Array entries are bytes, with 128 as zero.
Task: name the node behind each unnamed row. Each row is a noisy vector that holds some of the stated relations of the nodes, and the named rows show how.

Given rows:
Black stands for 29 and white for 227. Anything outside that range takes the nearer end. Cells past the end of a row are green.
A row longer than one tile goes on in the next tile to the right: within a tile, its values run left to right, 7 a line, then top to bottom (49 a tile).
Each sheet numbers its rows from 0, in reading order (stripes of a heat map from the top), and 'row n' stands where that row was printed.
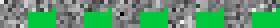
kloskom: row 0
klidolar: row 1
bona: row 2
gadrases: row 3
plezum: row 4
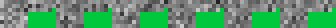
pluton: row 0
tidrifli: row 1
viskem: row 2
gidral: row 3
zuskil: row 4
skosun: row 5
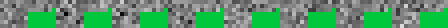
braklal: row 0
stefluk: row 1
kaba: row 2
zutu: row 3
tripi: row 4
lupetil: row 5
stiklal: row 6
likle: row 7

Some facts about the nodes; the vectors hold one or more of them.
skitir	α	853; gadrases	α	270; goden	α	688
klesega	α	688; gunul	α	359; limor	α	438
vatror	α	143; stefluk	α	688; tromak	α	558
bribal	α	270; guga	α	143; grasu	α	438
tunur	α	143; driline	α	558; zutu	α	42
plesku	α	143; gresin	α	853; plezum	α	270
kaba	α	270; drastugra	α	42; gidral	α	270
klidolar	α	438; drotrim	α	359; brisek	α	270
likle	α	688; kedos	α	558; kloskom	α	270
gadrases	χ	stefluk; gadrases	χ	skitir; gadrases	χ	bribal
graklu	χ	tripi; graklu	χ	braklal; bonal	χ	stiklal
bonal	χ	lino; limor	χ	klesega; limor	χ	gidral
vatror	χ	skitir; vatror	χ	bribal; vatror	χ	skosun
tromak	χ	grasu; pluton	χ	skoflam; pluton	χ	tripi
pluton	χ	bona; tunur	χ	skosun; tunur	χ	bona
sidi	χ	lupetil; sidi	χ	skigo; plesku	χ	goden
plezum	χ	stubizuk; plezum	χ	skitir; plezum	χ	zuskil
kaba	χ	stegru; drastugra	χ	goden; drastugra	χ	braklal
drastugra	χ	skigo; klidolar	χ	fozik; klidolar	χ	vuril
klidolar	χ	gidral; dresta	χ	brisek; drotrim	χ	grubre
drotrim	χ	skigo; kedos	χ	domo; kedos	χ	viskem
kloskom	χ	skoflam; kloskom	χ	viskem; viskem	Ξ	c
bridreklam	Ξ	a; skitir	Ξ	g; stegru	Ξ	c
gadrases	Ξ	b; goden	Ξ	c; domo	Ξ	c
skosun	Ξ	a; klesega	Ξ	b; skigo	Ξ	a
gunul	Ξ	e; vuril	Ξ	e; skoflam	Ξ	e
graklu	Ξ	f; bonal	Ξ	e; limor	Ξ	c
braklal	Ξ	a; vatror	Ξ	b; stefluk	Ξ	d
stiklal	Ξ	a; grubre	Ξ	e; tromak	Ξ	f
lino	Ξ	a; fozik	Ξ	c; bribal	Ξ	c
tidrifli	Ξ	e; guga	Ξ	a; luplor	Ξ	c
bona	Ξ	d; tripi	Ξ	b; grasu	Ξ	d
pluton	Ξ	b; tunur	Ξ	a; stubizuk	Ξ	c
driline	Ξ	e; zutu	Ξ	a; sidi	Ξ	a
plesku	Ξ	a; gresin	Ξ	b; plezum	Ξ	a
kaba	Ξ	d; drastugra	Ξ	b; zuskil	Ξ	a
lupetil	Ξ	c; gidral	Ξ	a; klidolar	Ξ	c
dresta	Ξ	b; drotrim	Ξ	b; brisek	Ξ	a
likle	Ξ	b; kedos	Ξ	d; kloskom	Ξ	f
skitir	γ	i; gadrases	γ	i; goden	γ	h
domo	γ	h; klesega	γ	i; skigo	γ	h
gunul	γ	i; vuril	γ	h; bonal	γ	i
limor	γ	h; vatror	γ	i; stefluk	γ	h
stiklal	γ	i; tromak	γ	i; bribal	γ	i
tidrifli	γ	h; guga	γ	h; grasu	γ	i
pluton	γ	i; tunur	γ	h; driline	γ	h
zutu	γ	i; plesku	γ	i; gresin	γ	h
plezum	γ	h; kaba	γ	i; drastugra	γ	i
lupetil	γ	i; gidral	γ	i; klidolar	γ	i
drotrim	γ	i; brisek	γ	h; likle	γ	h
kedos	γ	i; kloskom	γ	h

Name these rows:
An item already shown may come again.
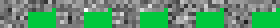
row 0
goden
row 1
tunur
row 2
plesku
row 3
skitir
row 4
zutu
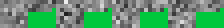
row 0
domo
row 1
kedos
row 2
graklu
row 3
gresin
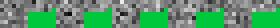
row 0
skigo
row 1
grasu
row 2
kedos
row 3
bribal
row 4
guga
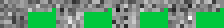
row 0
guga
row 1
drotrim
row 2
vatror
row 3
drastugra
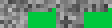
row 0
dresta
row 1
bonal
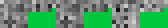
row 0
skoflam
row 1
grubre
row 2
vatror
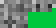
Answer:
skoflam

